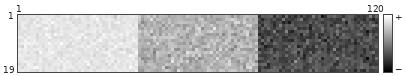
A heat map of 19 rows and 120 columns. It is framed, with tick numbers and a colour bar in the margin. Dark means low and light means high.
It is made of 1 by 3 panels. Panel 1,1: very high, fine-grained, faint in contrast. Panel 1,2: high, fine-grained. Panel 1,3: low, fine-grained.
